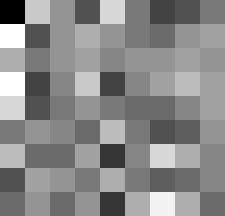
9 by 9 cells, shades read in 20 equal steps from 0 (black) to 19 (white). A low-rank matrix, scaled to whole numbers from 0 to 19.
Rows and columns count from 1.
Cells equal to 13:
6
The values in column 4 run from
6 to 15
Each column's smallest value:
0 5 8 6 4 8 5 6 8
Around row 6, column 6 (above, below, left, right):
8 10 14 6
